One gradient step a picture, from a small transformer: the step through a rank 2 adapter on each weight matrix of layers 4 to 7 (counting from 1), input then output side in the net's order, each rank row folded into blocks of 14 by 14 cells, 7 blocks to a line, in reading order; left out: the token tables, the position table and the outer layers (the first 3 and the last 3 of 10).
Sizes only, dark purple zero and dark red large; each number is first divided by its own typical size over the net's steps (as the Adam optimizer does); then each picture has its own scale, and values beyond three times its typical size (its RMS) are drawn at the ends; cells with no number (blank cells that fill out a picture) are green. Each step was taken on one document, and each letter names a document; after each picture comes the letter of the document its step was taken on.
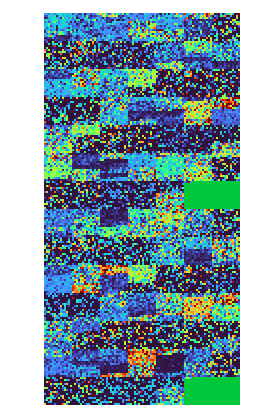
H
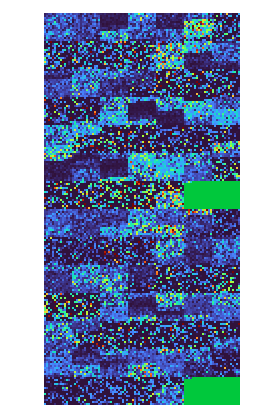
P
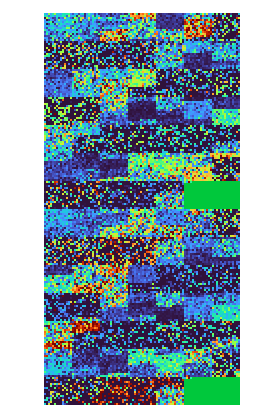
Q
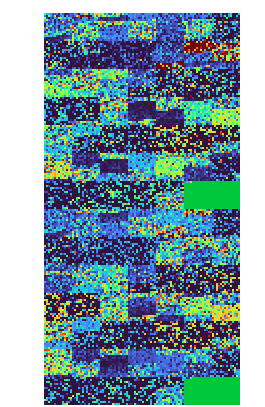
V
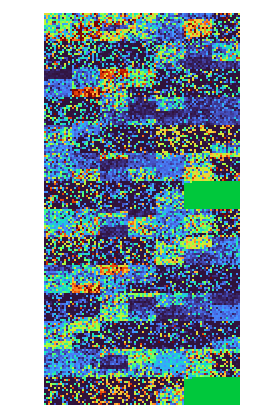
Q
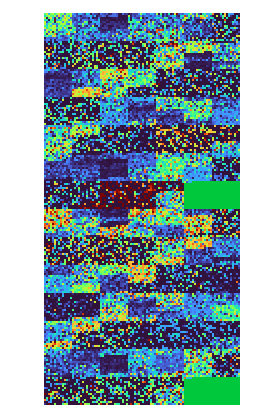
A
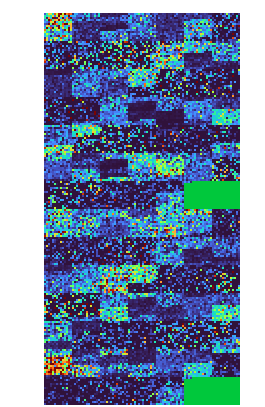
P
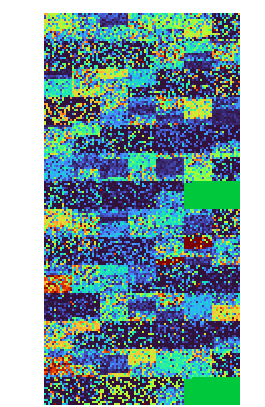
Q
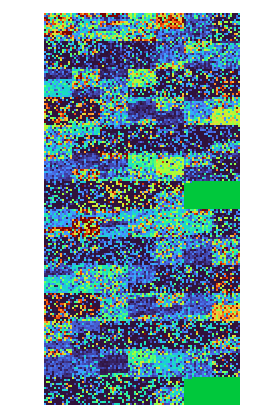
V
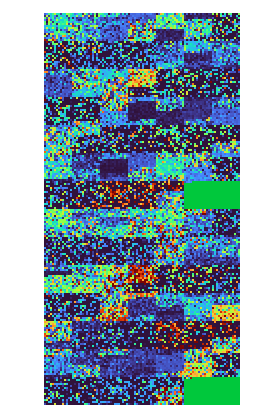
V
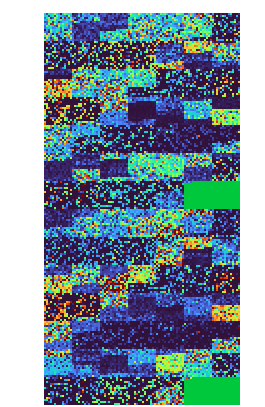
V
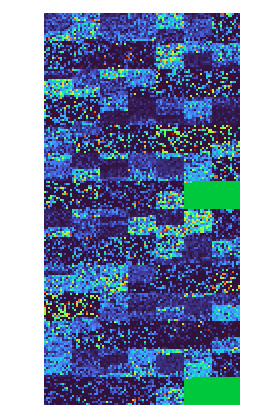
P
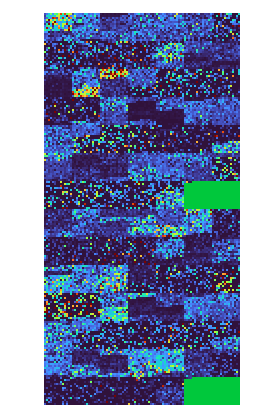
P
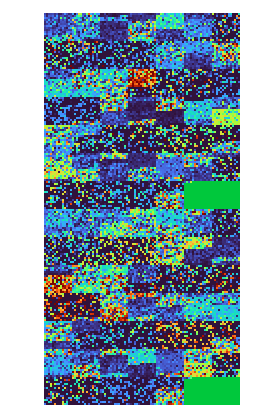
V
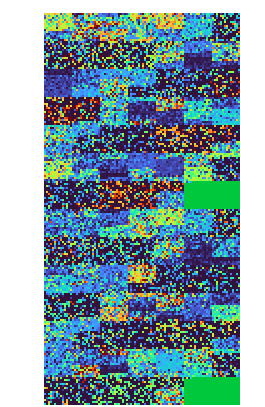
Q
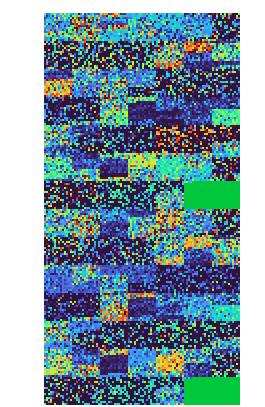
Q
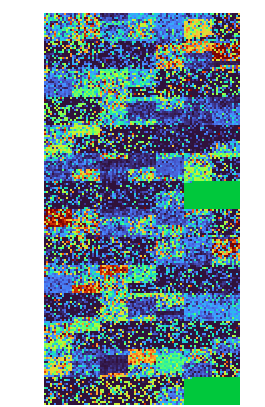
Q
